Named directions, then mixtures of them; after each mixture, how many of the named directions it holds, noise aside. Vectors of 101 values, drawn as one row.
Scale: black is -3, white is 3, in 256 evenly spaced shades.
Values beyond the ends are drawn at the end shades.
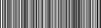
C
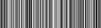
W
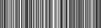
two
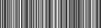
two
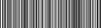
one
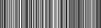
two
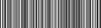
one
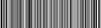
two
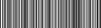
one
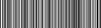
one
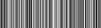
one
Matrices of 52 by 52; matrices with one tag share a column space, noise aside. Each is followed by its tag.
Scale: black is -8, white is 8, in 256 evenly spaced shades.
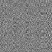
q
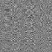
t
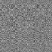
t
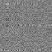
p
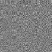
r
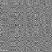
p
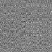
q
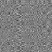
r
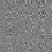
r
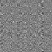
q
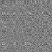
r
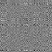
p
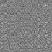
q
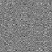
p
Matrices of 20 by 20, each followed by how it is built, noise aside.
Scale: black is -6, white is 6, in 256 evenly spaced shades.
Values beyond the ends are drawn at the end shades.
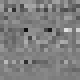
uneven rows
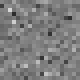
noise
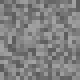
noise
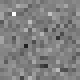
noise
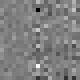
uneven columns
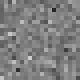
noise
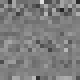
uneven rows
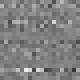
uneven rows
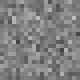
noise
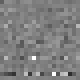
uneven rows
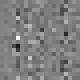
uneven columns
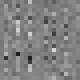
uneven columns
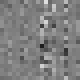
uneven columns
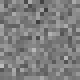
noise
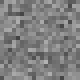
noise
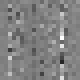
uneven columns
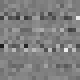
uneven rows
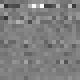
uneven rows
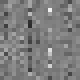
uneven columns
